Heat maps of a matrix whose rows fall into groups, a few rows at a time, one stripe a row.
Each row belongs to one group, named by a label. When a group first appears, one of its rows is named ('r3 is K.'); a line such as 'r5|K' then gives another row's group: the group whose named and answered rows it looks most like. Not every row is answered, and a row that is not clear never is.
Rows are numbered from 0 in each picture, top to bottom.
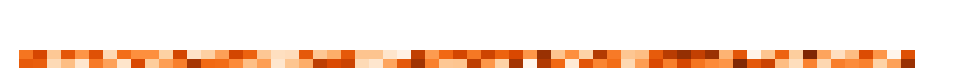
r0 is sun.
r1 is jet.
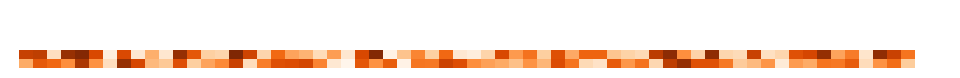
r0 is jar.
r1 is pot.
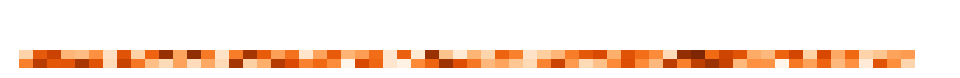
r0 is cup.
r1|pot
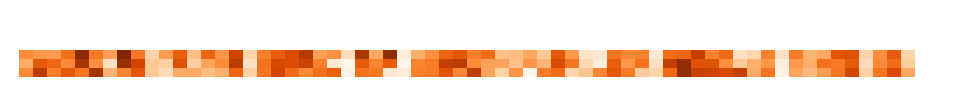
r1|pot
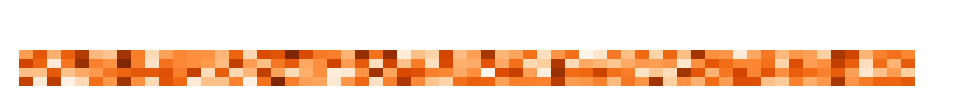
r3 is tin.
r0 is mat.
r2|cup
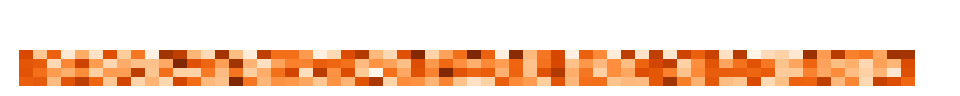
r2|jet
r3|jar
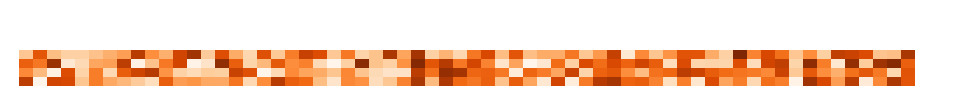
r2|sun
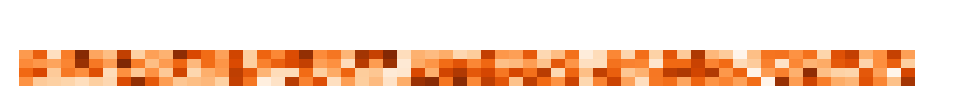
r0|mat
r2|sun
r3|sun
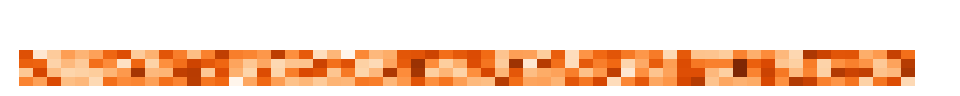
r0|tin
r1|jet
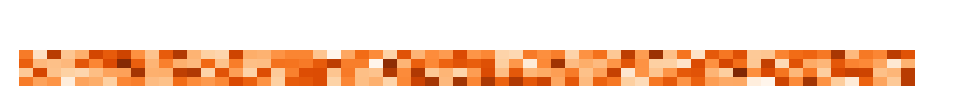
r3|sun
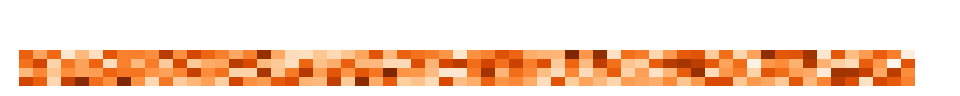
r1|sun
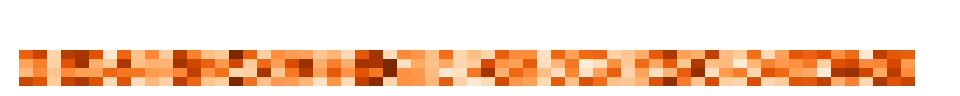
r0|jar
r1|mat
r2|mat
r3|jar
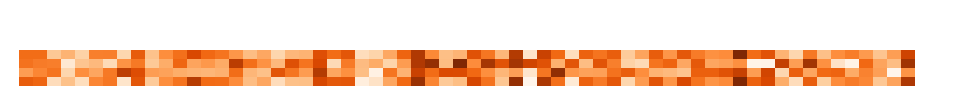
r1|sun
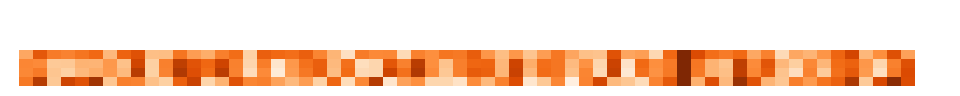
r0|pot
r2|jet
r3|jar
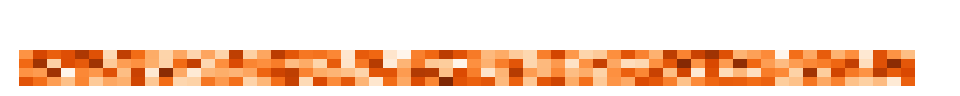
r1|jar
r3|jet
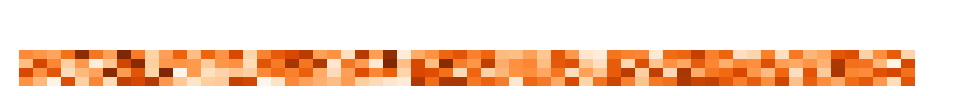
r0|pot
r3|sun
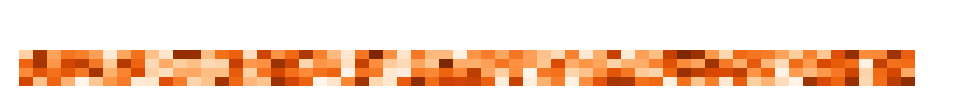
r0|mat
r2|pot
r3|tin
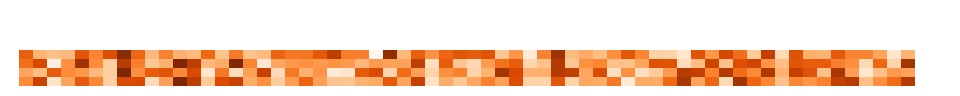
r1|jar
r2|cup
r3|jar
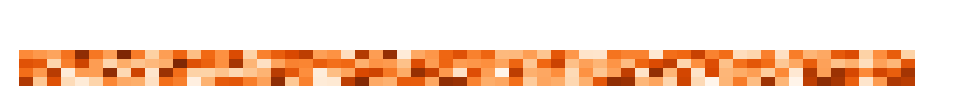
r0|pot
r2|tin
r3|tin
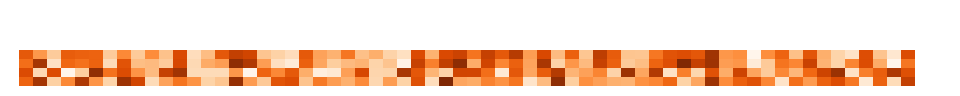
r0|sun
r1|sun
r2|tin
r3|jar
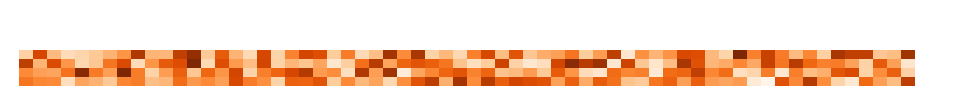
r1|cup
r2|pot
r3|sun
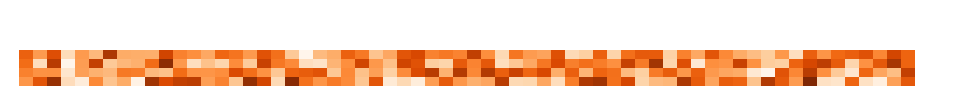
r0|tin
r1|tin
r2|sun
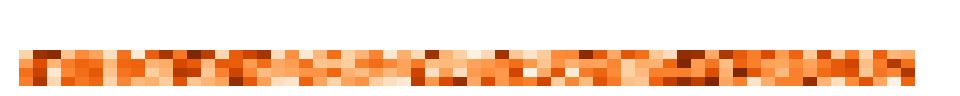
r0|cup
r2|jar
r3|sun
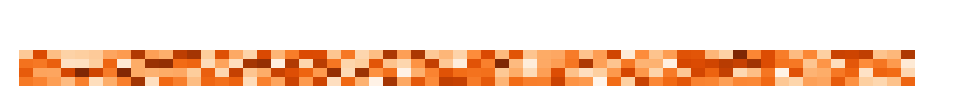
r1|cup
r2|pot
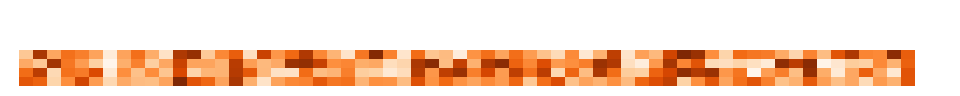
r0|mat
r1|sun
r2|sun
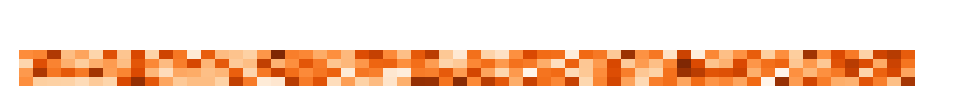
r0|tin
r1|mat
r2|pot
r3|sun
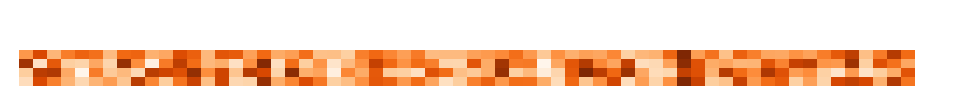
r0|jar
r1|cup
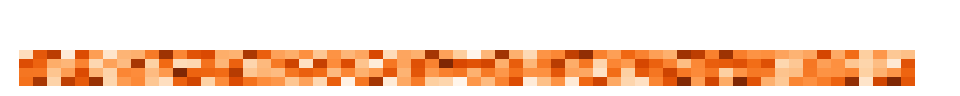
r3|jar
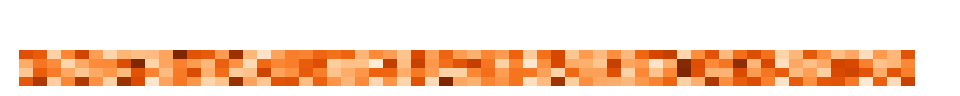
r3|jar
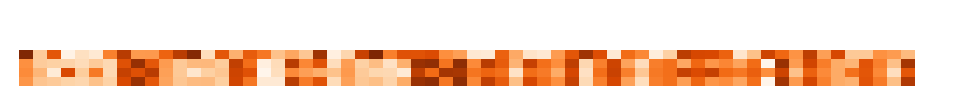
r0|cup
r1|sun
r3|sun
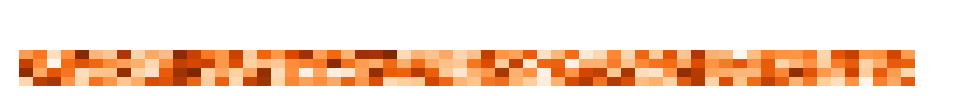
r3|cup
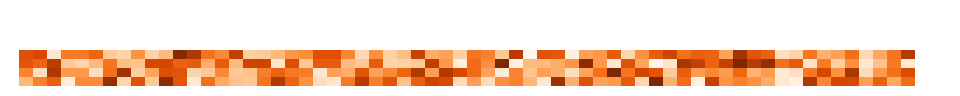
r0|jet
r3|tin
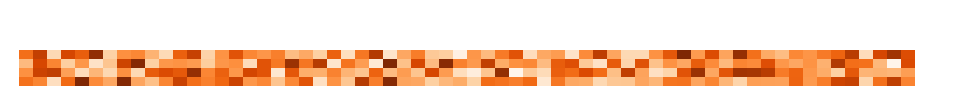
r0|jar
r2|cup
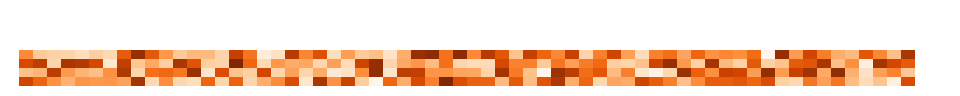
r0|sun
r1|jar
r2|cup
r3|jet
